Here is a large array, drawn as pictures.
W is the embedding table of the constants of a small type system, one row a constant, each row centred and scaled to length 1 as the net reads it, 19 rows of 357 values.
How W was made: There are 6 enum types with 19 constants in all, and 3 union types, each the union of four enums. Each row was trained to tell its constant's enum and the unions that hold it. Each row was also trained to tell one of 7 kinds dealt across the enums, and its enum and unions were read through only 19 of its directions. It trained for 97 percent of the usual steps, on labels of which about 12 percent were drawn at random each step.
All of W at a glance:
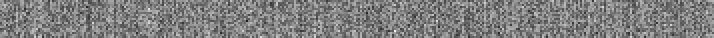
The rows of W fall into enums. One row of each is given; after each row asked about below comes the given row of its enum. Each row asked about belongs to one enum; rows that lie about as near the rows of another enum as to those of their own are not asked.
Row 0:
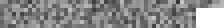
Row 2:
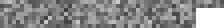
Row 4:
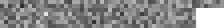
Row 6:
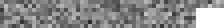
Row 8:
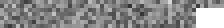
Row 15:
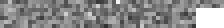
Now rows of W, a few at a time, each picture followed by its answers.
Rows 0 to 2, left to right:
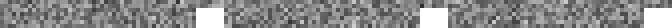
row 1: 6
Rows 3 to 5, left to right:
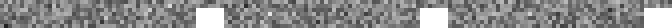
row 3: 0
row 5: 2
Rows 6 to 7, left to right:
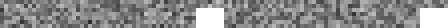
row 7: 15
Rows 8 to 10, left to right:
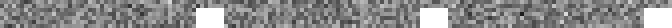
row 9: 0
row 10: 4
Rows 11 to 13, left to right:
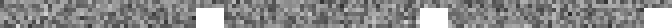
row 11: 2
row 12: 6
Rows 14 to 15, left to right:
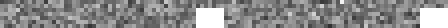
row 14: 15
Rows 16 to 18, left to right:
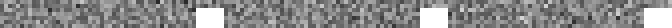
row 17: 2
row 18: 4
